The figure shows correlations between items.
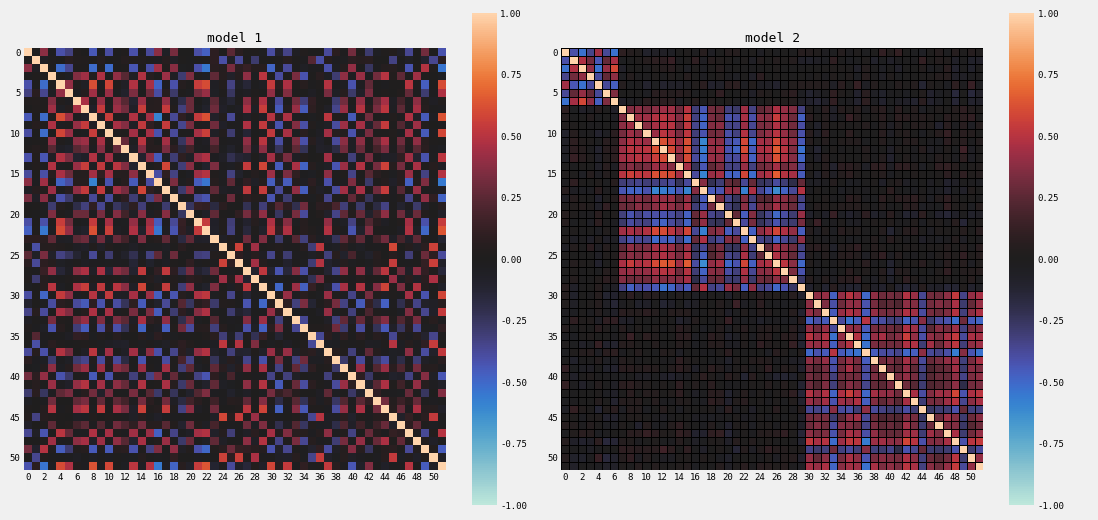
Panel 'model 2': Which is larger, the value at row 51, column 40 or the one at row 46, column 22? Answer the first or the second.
the first
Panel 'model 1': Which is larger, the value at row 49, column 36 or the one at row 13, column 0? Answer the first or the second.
the first
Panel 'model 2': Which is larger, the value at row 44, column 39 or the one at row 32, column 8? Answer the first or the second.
the second
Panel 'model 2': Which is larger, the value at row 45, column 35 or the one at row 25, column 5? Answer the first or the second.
the first
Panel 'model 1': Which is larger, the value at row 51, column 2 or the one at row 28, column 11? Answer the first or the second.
the second
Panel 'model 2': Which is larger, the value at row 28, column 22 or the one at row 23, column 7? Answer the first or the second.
the first
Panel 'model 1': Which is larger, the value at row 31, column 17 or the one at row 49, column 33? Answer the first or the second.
the second
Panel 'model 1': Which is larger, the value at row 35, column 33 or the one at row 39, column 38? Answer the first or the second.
the first
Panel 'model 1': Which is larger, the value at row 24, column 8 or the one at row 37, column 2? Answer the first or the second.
the first
